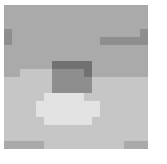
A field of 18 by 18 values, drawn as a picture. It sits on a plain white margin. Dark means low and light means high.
Ninth with the highest average: bottom middle. Roughest part: centre. Odd patch: lower, in the centre. Average level on the scale: 70%.
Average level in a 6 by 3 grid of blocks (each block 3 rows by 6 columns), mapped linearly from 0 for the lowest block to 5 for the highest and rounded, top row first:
2 2 2
1 2 1
2 0 2
3 2 3
4 5 3
3 3 3
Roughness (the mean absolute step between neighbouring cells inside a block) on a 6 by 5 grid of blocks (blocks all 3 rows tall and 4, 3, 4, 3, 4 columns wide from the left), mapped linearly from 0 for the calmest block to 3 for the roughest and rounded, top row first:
0 0 0 0 0
1 0 0 2 2
1 3 3 0 0
0 3 3 0 0
0 1 0 1 0
1 1 0 0 1
